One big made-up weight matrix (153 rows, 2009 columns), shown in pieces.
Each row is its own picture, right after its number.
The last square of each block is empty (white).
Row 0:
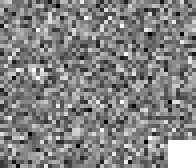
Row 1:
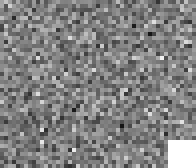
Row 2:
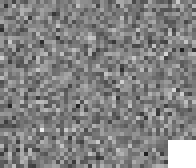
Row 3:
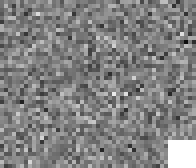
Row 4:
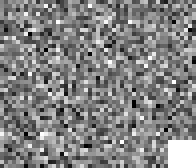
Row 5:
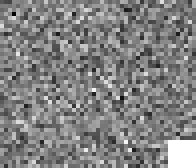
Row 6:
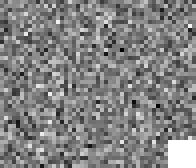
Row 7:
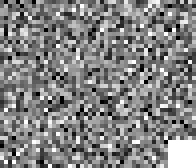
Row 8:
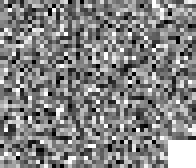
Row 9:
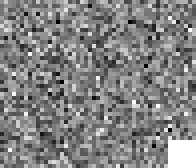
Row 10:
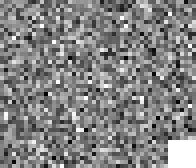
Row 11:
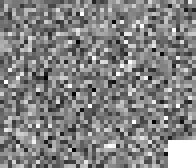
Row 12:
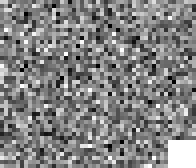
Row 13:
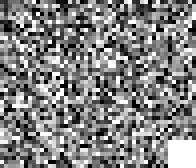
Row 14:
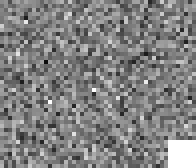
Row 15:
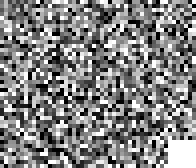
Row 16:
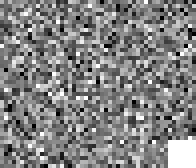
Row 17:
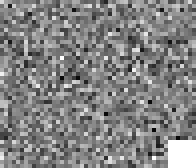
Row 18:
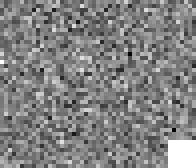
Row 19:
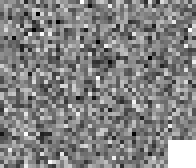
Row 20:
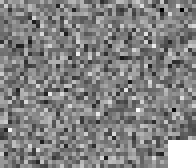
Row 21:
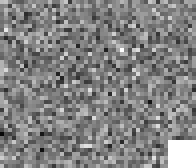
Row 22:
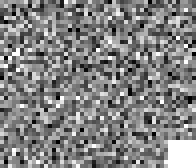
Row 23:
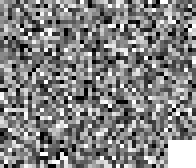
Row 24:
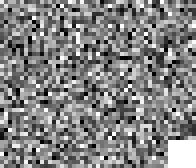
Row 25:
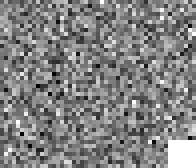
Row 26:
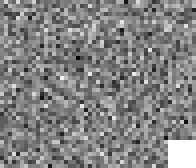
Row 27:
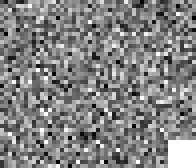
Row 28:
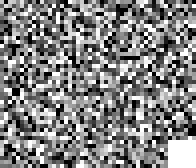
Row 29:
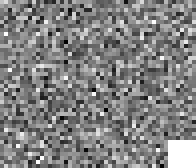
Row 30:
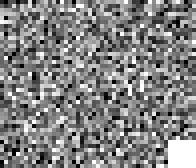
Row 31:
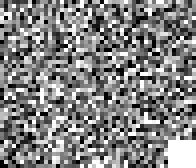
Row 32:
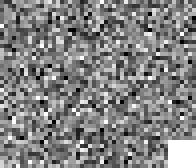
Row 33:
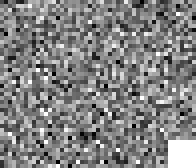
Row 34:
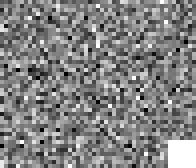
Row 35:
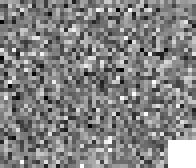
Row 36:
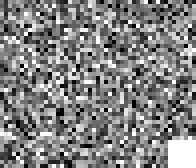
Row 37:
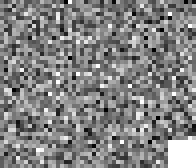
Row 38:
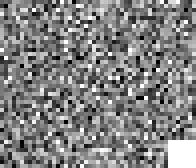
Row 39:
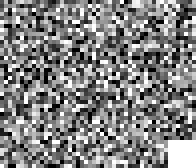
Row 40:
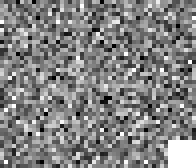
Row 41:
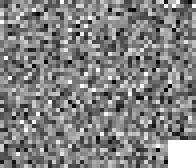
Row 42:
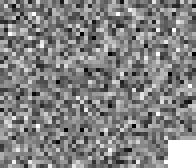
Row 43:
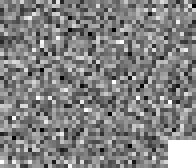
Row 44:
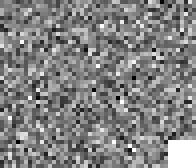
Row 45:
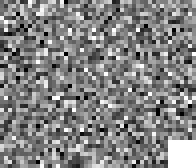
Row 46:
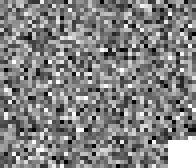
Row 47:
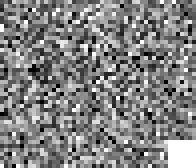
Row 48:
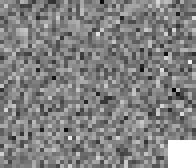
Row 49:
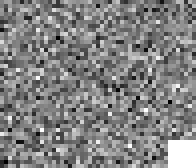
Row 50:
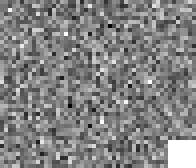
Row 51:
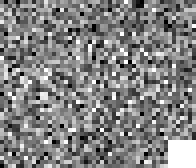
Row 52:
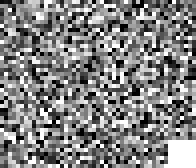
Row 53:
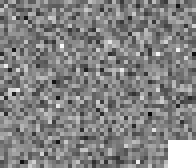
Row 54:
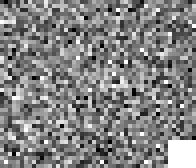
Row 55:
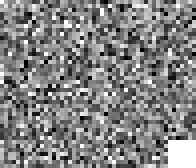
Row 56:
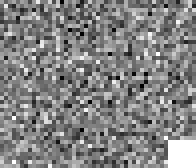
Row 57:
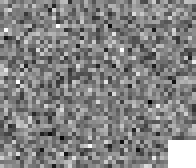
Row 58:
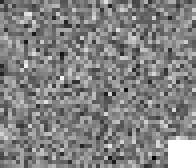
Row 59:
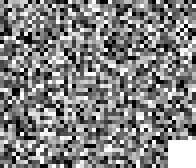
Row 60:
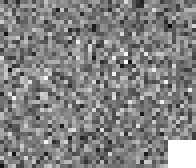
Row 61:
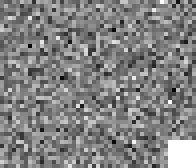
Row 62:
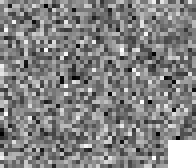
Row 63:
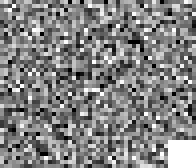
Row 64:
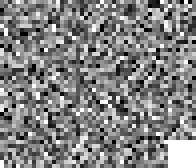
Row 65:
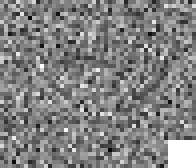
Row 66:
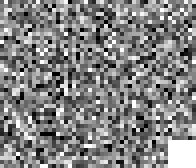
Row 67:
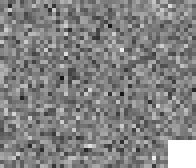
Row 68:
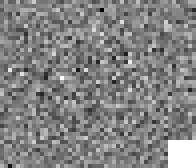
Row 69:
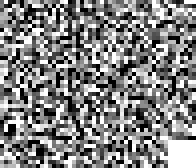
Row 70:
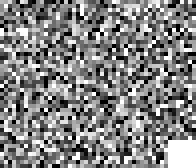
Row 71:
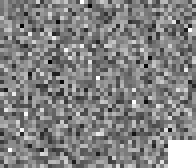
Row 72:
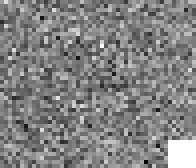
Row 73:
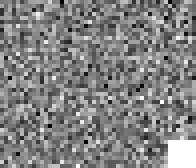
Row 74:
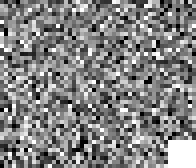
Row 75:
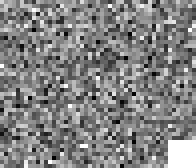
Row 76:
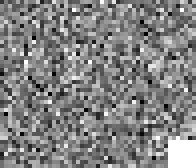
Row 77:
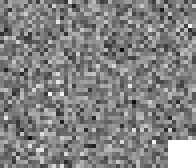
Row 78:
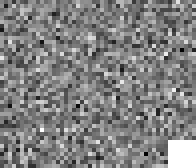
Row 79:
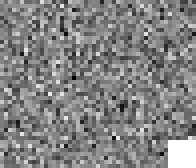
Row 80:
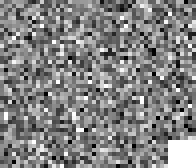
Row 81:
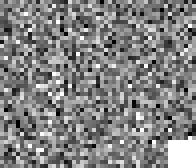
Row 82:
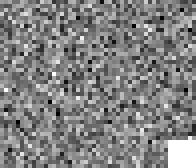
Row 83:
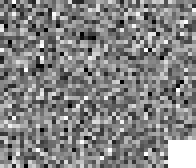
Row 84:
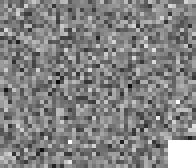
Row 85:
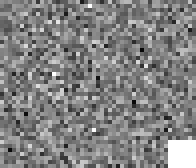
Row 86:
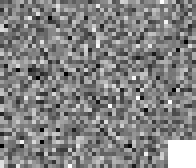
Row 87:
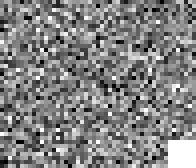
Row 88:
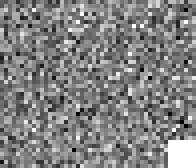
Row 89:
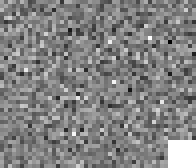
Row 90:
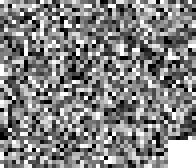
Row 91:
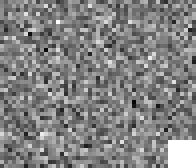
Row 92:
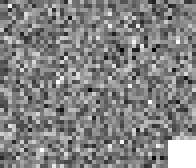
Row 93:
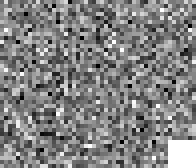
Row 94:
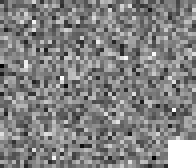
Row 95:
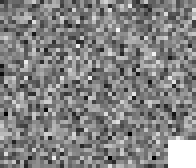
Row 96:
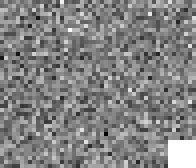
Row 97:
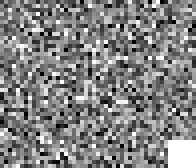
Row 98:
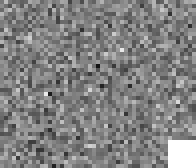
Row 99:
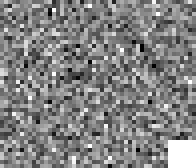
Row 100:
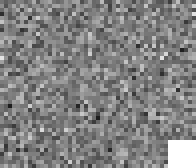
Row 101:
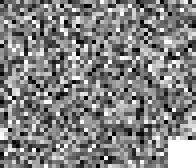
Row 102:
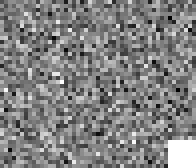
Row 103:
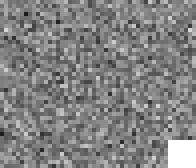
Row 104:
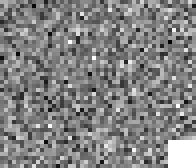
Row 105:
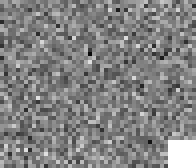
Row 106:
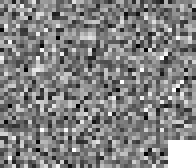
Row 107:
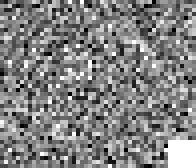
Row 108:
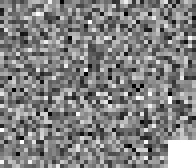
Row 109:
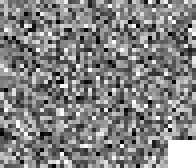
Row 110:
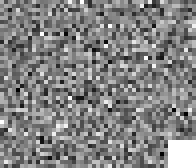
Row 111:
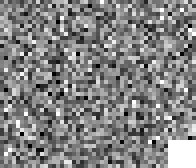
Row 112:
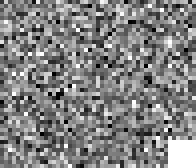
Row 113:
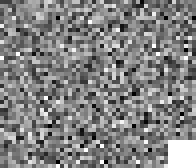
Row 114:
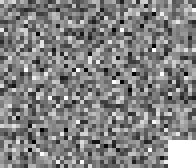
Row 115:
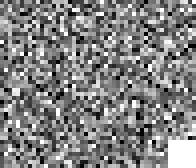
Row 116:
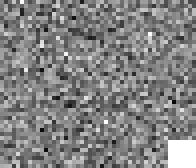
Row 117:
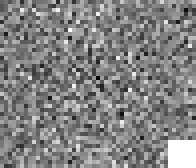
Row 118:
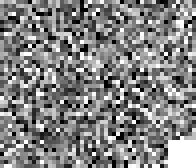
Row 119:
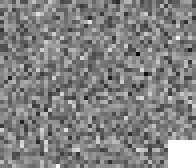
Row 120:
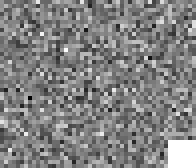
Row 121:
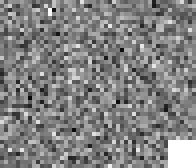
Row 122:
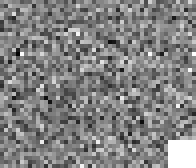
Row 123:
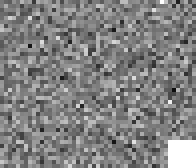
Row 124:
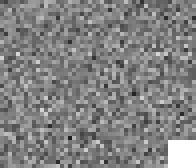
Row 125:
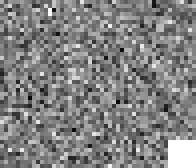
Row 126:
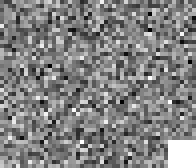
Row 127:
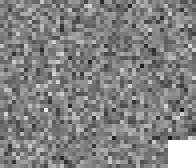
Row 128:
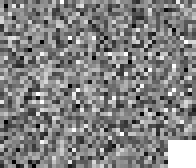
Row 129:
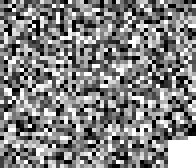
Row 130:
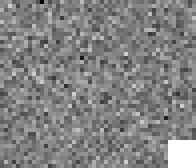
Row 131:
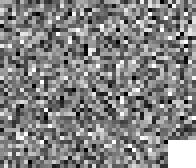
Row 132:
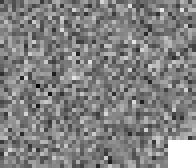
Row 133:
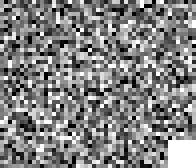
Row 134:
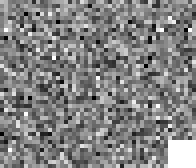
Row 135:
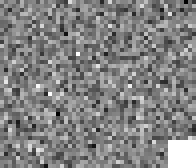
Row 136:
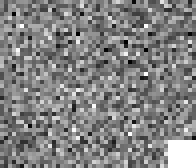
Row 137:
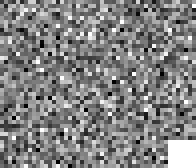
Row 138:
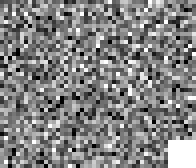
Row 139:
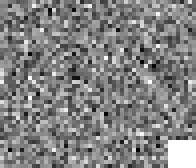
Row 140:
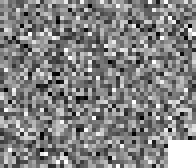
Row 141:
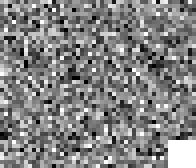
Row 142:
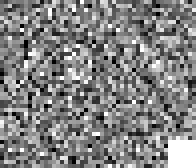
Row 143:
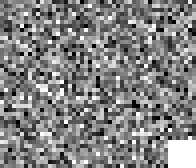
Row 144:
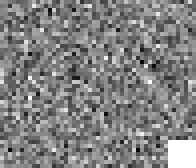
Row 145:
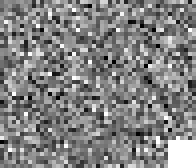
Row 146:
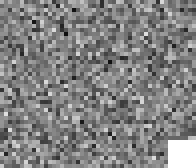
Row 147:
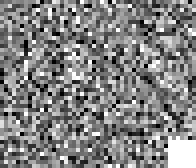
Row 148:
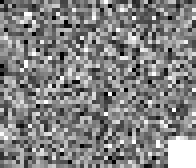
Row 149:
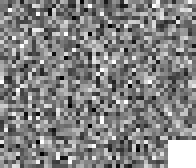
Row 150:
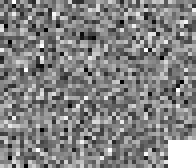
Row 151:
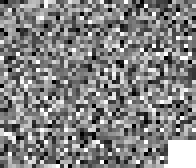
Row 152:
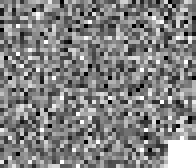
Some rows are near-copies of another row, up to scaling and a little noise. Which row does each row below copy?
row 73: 152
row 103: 109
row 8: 69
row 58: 148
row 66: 93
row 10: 80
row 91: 4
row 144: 139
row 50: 149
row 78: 2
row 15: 71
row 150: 83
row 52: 113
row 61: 123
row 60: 51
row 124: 151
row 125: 121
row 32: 126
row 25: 111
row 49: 87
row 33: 27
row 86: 34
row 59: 77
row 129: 37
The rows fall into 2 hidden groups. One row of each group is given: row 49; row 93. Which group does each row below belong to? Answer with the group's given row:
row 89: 49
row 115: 93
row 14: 49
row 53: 49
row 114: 49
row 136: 49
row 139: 93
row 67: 93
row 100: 49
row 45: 49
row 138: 49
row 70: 49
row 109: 93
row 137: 49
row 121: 93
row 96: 49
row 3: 49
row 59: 93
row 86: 49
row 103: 93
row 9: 93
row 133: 93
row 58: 93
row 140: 93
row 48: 49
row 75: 93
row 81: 93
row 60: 49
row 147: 93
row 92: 93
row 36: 93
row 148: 93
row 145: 93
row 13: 93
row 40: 49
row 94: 93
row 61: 49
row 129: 93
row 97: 93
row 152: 49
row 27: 49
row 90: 93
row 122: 49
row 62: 93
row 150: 49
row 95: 93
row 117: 49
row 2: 49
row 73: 49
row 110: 93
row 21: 93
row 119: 49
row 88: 49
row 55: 93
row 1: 49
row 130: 49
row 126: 49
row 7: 49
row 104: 49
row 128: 49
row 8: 93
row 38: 49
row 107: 93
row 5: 49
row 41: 49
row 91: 93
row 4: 93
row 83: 49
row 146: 93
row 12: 93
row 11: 49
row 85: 93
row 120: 93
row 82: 93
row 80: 93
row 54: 49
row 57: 93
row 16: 93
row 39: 49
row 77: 93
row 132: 93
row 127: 93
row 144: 93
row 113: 49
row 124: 49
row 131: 49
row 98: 93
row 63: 93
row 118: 49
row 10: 93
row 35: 49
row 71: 93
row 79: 93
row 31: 49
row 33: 49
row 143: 93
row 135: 93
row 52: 49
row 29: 49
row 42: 49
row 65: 49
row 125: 93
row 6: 93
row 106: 49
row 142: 93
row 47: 49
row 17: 93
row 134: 93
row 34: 49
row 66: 93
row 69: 93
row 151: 49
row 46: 93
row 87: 49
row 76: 93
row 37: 93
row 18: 49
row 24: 93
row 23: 93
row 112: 93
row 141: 93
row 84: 93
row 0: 49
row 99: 93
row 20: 93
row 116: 49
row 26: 49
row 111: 93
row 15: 93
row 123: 49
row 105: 49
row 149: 93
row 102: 93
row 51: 49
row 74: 49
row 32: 49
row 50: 93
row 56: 49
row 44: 49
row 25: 93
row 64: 49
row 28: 93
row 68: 49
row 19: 93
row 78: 49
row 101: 93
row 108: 49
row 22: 49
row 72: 49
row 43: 49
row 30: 49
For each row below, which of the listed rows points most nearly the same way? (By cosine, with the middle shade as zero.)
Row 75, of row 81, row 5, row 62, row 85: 62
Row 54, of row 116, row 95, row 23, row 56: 116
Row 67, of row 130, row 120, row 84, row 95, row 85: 84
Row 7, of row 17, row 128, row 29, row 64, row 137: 17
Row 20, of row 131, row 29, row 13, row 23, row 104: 23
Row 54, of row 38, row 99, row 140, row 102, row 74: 74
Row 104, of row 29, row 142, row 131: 131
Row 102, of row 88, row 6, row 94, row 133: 6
